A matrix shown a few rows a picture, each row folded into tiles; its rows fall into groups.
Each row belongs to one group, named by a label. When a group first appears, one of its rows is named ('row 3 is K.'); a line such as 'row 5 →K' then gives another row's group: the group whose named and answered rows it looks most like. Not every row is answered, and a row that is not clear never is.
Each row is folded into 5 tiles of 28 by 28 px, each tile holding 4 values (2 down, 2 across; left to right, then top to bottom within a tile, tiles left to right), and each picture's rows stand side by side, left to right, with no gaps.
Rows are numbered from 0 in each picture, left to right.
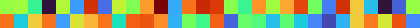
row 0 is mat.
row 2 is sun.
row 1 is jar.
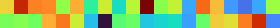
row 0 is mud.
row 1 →sun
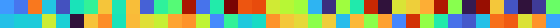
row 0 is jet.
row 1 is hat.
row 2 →mat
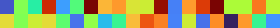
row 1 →jar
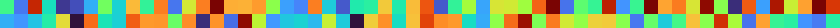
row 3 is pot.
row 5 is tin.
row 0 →jet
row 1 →jar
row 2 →jet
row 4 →hat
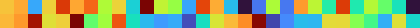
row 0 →jar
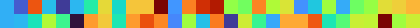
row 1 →jar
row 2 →pot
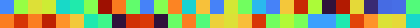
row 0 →hat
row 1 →mat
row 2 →sun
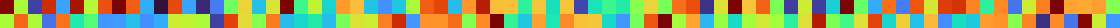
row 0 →tin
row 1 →jet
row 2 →sun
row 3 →jar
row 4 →pot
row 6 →tin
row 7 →jar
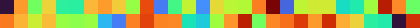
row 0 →hat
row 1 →pot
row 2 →hat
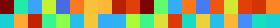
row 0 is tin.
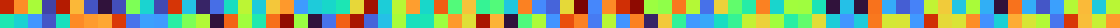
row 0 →sun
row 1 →jet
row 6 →jet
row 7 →jet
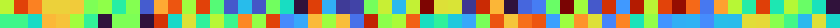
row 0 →mud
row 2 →jet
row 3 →sun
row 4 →tin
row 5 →mud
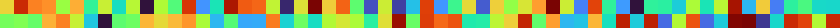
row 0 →mud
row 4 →jet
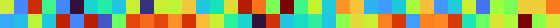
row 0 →jet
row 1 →hat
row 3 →pot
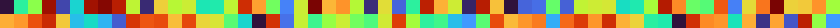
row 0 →hat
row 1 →hat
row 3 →sun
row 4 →hat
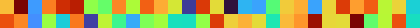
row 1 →sun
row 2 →jar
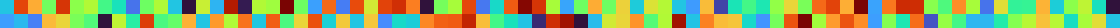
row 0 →mud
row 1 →mat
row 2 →tin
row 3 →hat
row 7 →mud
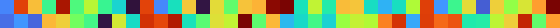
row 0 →mud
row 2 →sun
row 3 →pot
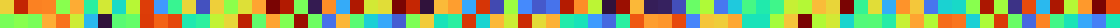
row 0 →mud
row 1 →pot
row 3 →mat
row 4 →sun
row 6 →sun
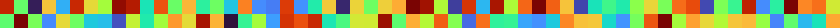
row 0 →tin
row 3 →tin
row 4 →pot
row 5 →hat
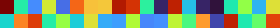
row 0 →tin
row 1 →jet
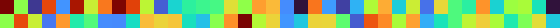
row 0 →tin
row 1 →pot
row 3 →mud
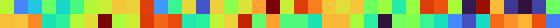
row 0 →pot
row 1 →pot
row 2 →mud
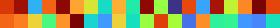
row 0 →jar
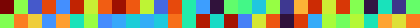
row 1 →jet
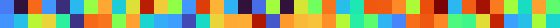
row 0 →jet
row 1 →sun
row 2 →hat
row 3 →jar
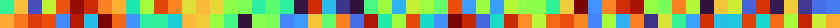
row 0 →jar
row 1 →mud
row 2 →jet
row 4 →jar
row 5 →mat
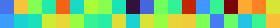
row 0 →mud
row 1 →hat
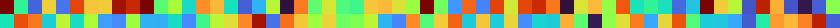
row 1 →sun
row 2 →hat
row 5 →sun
